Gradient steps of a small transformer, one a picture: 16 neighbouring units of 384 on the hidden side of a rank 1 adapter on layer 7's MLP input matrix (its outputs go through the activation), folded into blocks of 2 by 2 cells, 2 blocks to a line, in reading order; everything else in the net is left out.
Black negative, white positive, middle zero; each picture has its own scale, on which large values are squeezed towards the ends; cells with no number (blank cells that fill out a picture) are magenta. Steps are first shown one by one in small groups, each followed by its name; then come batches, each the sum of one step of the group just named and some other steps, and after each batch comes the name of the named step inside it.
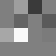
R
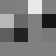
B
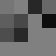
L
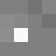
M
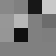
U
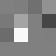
M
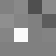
M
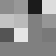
U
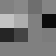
B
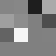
U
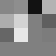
U
